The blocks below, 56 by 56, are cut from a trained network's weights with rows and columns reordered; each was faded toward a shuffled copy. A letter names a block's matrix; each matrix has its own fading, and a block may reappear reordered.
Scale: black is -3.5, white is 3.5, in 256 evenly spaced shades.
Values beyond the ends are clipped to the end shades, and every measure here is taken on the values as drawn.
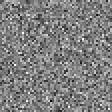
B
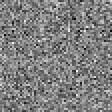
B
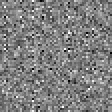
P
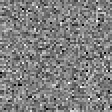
P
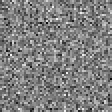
B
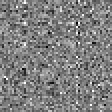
P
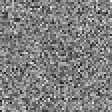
B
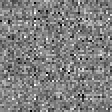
P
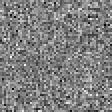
B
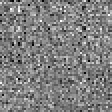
P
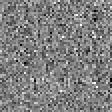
P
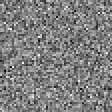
B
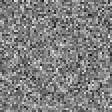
B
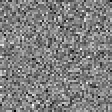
B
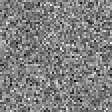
B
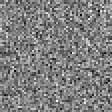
B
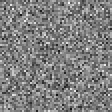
B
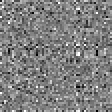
P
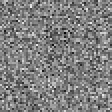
B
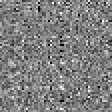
P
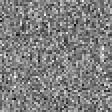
B
